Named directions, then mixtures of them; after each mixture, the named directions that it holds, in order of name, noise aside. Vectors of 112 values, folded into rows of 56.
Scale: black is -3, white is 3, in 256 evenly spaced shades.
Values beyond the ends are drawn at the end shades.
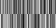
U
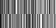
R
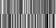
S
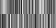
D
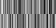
S, U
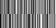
R, S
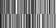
R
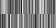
D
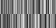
U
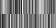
D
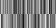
U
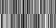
S, U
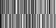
R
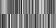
D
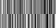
S, U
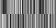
D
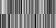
D, S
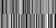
S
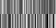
S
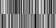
D, U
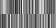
D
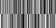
U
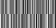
R, S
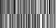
R, U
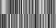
D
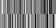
S, U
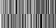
R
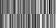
R, U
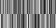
U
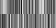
D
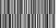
R, S
